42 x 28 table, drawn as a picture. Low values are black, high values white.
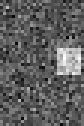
Histogram: skewed, a long tail of high values. Ninth with the highest average: middle right. Stripes: none. Average level on the scale: 40%. Odd patch: higher, in the middle right.
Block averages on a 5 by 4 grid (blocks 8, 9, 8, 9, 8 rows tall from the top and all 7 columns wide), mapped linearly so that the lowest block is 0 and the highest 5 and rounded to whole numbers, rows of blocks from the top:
0 0 0 0 / 1 0 1 1 / 0 0 2 5 / 0 0 0 1 / 1 0 1 0
